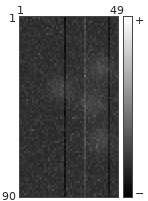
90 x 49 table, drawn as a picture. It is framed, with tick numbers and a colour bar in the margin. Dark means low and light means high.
Overall the values sit about 20% of the way up the scale. Columns 23, 33 and 45 differ from the columns beside them. A few values lie far out on both sides of the bulk. There are four bumps.
